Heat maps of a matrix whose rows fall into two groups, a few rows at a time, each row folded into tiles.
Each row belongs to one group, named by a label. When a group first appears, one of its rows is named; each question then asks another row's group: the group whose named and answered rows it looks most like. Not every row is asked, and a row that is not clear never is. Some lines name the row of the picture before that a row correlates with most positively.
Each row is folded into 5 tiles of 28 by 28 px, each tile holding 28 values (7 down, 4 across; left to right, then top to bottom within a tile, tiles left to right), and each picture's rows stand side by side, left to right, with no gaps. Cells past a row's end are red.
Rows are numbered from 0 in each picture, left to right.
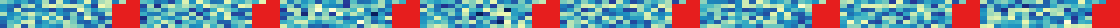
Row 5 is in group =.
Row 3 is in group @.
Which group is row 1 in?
=
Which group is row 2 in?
@
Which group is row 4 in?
=
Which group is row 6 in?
=
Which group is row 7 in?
@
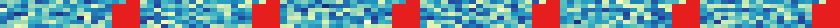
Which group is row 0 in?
@
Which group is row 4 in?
=
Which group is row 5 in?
=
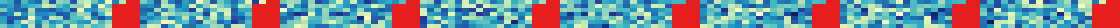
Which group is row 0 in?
=
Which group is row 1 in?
=
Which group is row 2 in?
@
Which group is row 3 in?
=
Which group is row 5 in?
@
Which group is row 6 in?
@
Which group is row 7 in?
=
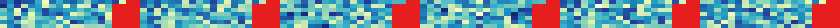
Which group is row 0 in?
=
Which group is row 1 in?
=
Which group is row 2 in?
@
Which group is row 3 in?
@
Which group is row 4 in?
=
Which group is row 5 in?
=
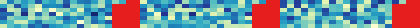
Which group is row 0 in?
@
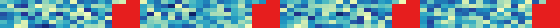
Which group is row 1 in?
@
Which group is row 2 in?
@
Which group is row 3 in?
=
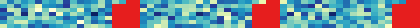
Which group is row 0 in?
@
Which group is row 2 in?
@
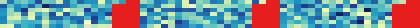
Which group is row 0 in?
@
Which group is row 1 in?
=
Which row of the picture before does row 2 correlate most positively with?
1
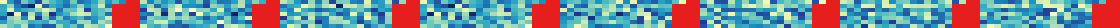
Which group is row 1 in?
@
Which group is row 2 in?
=
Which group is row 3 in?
@
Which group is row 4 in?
@
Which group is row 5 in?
=
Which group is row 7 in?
=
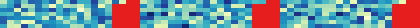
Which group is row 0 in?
=
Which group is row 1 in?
@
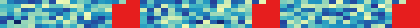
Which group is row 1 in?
=
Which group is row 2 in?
=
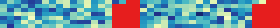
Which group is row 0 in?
=
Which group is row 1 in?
@
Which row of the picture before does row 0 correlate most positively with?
1
